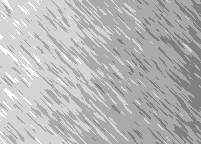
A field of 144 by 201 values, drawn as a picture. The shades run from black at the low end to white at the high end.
The grain runs diagonally down to the right. There is an overall slope up to the left. Overall the values sit about 70% of the way up the scale.
